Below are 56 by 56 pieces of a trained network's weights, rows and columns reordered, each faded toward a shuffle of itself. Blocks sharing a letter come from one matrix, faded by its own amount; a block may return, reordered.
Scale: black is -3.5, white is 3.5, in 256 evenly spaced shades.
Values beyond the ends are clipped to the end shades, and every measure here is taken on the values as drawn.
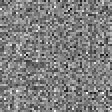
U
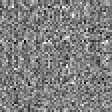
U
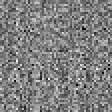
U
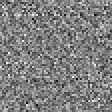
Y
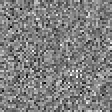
Y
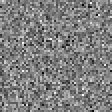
Y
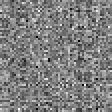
U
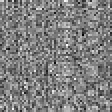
U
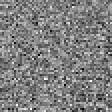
Y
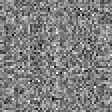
U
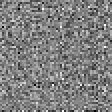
U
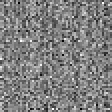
U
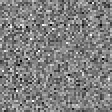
Y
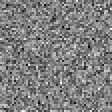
Y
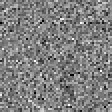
Y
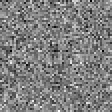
Y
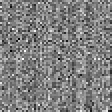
U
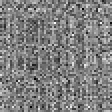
U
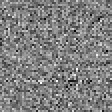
Y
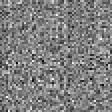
U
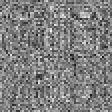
U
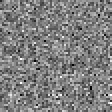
Y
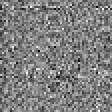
U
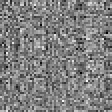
U
